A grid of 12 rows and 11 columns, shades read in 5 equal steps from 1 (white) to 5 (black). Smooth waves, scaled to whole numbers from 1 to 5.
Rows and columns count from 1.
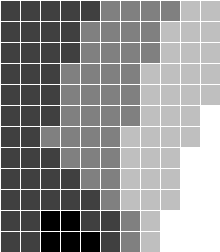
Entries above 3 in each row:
5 4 4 3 3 3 2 3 4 5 6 6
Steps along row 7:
same down same same same down same same same down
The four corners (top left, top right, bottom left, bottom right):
4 2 4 1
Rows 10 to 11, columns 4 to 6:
4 4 3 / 5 4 4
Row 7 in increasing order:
1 2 2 2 2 3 3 3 3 4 4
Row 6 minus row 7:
0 0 1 0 0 0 1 0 0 0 0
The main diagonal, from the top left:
4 4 4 3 3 3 2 2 2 1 1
